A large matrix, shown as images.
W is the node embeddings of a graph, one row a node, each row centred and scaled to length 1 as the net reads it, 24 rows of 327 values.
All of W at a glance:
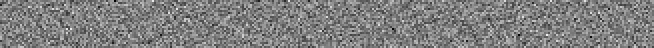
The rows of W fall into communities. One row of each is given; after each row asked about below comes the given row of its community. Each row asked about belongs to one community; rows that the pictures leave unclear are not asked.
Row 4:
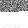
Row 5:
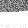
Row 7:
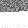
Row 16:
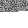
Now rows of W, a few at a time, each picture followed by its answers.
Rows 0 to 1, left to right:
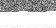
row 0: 16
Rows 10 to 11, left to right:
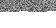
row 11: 4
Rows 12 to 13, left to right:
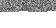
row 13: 7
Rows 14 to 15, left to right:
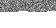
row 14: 16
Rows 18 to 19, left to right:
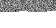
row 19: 5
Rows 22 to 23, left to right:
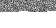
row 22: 5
